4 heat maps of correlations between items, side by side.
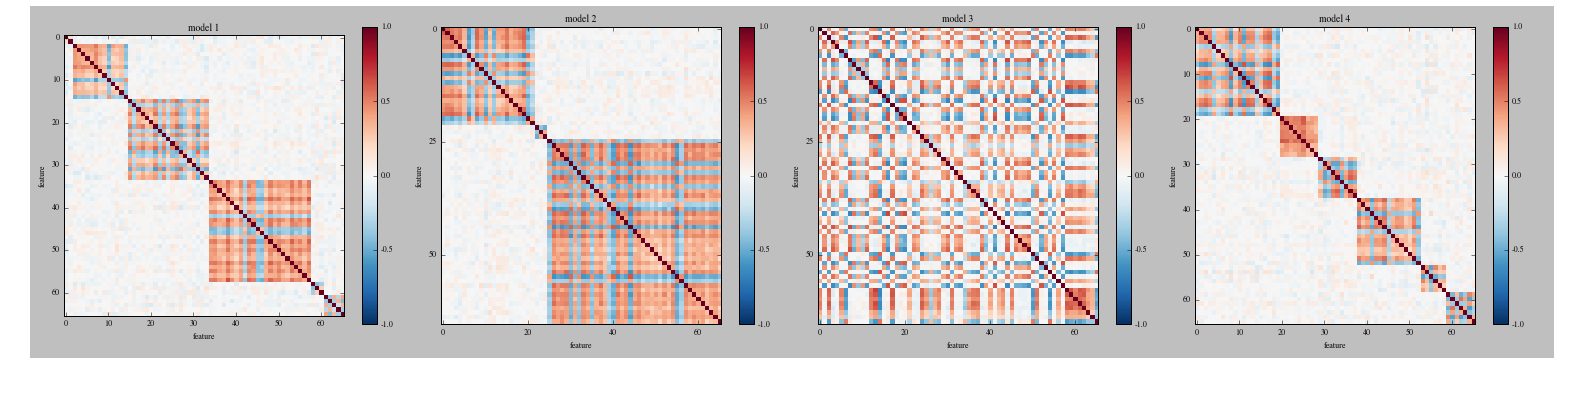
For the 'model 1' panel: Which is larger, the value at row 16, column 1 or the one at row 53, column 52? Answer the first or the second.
the second
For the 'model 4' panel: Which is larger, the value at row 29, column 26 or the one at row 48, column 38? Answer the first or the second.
the second
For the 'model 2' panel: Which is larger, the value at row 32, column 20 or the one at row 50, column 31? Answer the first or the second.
the second
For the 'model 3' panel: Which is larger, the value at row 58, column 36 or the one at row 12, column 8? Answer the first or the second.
the first
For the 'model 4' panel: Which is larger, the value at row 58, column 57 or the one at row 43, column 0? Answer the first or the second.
the first
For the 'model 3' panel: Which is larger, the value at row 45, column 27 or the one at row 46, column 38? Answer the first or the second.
the second
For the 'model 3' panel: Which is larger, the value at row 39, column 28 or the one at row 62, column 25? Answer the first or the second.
the second
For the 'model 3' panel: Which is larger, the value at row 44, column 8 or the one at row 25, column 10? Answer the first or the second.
the second
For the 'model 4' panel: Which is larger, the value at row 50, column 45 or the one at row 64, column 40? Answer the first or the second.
the second
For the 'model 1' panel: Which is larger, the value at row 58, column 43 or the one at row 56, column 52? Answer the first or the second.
the second
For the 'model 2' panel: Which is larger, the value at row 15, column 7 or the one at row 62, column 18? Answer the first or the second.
the second
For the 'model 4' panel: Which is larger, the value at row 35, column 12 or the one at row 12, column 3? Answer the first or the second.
the second
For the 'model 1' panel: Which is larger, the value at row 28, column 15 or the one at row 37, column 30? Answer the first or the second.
the second
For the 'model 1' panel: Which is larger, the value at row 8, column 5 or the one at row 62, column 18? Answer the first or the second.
the first
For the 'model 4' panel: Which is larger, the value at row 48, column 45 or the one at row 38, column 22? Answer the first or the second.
the second
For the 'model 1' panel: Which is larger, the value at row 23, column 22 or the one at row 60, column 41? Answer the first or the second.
the second
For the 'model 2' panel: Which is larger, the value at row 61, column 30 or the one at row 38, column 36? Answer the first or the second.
the second
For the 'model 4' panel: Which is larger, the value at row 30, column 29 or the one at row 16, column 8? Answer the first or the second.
the first
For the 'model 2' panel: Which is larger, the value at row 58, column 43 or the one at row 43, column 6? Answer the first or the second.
the first
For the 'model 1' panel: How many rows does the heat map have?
66
